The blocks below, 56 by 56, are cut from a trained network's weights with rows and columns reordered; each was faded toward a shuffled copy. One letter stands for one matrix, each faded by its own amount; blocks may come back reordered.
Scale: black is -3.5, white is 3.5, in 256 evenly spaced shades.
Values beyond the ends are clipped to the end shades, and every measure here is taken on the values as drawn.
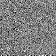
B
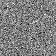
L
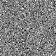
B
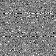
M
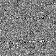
B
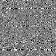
M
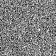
L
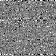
M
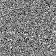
L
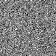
L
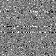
M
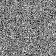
L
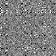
B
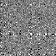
B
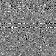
M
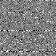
M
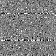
M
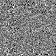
B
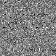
B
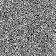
L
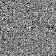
B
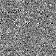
B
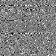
M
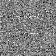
L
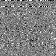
M
